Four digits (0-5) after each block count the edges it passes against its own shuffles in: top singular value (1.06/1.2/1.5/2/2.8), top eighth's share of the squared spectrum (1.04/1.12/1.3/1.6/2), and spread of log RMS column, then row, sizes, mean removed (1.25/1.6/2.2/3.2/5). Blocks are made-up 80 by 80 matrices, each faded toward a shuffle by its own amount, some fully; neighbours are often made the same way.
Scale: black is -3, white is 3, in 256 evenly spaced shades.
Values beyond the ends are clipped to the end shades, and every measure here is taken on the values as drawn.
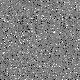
2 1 0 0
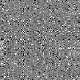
4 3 2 2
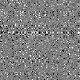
4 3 2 2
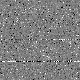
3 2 0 2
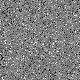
0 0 0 0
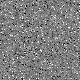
1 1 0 0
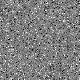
3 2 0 0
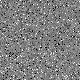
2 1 0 0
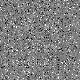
3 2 1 0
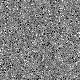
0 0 0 0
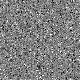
0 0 1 0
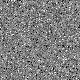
0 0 0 0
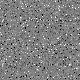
3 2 0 0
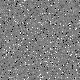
1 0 0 0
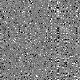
4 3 2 2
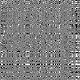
5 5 3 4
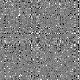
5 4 3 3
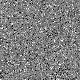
0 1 0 0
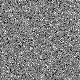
0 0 0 0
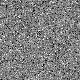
0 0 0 0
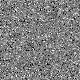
0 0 0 1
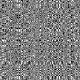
5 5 3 3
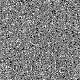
3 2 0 0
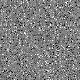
3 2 1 1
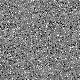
1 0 0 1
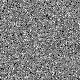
1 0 0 0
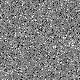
0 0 0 0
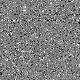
1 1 0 2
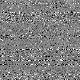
2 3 0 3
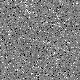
0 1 0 0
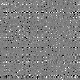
4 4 2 3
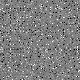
3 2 1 1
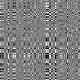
5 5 4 4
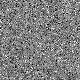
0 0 0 0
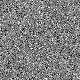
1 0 0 0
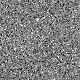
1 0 0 0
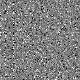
1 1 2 0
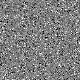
1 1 2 0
